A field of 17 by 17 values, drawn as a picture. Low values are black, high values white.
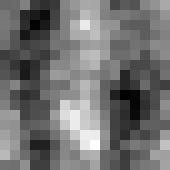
Slope: none. Stripes: upright, repeating 2 times. Grain: streaks running down. Ninth with the highest average: bottom middle.
